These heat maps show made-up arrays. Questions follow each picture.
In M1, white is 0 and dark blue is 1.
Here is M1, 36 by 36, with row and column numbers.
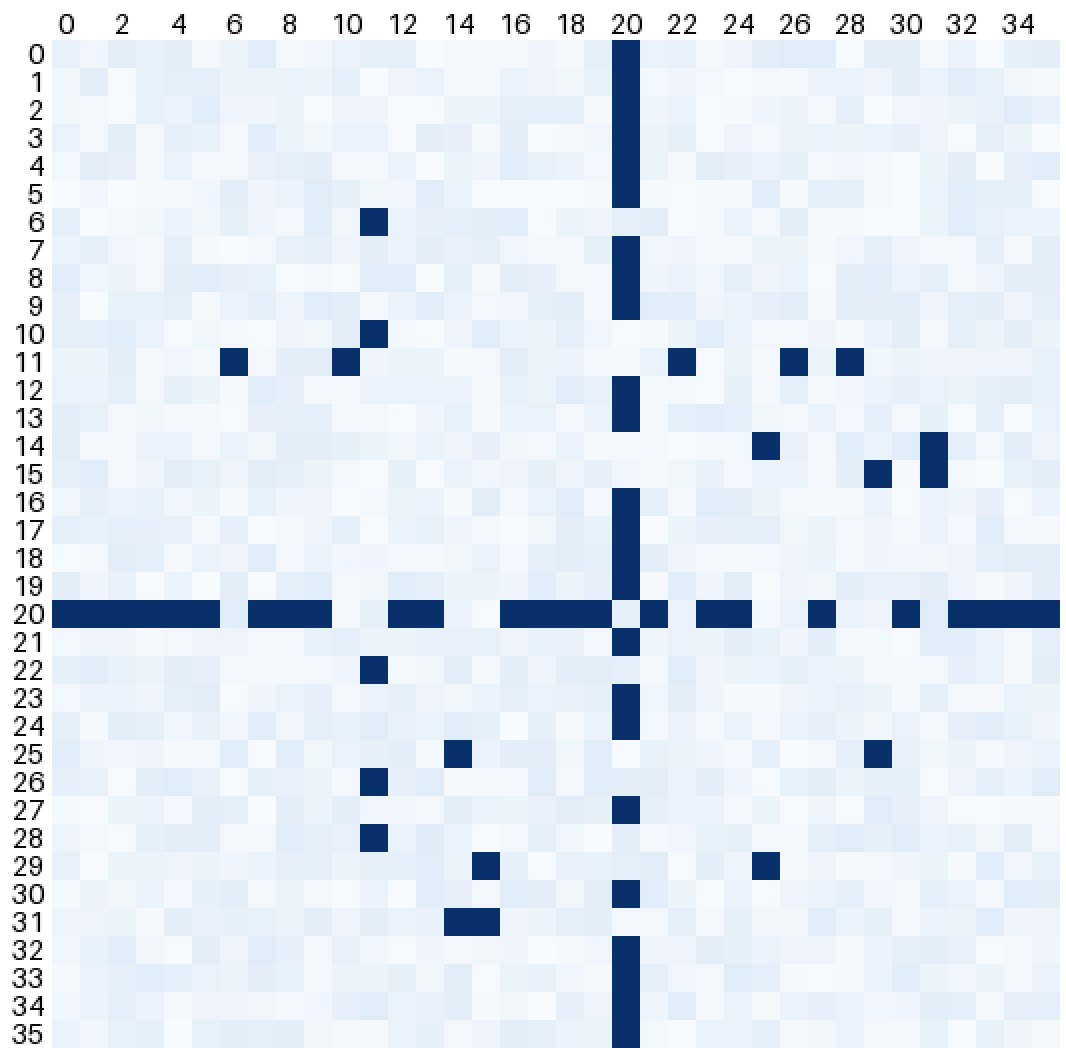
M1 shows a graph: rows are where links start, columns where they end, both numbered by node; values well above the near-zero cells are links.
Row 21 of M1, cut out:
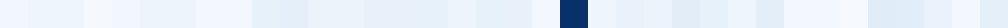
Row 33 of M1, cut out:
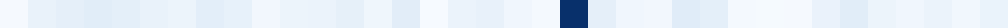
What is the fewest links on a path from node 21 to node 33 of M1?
2
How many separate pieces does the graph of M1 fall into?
3
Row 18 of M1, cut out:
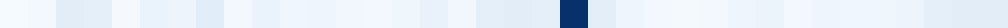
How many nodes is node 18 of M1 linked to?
1
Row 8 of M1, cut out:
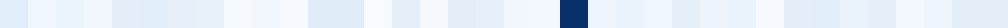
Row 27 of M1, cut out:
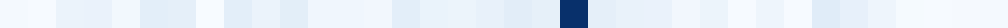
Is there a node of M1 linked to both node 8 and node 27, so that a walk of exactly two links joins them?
yes
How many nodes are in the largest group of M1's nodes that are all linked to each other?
2
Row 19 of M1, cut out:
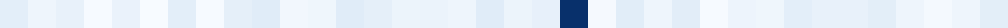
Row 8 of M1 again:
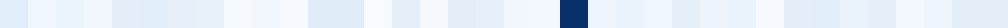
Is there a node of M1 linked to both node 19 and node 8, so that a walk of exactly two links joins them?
yes
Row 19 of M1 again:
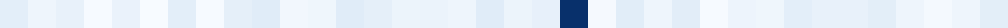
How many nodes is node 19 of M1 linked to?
1
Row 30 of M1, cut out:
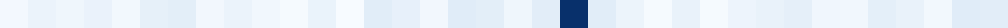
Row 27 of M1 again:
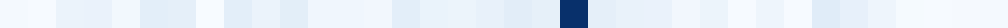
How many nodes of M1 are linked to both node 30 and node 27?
1
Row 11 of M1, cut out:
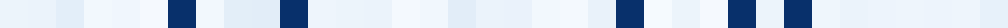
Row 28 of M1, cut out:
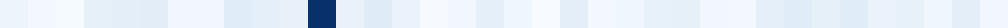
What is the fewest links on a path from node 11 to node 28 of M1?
1
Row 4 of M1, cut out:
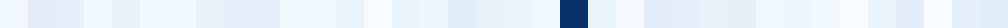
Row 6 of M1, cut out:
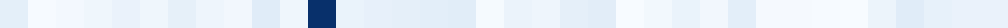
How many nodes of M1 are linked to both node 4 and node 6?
0
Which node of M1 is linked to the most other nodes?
node 20
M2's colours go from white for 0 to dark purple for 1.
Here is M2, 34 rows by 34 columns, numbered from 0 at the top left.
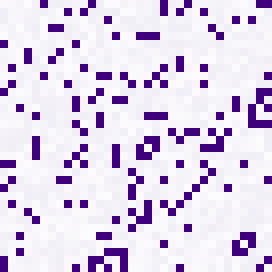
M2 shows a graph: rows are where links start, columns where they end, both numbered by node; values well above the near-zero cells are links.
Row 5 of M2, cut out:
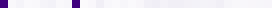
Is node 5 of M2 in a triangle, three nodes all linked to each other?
no
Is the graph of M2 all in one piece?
yes
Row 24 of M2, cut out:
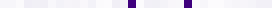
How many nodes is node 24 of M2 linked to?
2
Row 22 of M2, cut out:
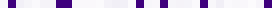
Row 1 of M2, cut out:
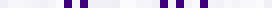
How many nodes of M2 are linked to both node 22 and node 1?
3
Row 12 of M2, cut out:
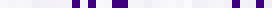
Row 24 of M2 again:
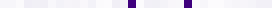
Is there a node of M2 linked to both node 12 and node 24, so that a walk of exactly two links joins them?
no
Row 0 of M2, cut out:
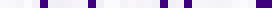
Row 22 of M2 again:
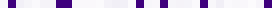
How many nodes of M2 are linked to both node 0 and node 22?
2
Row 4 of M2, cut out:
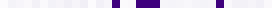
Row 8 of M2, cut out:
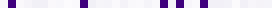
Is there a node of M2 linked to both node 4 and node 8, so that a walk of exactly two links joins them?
no
